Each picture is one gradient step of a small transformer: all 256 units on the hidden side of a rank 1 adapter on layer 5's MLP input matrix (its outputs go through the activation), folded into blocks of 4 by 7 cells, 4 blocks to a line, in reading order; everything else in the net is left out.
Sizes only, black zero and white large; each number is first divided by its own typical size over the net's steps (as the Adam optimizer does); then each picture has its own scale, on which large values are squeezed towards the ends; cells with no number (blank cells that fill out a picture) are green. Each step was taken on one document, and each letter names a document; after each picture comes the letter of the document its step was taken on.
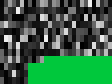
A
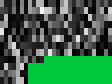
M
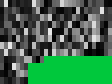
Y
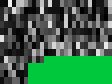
A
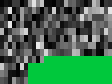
Y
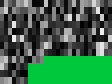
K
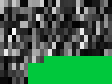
Y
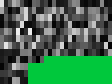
Y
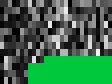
A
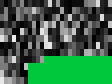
K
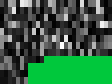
A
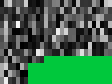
A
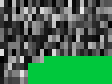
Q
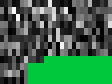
M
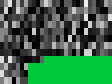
K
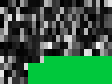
K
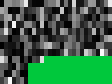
K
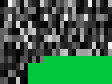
A
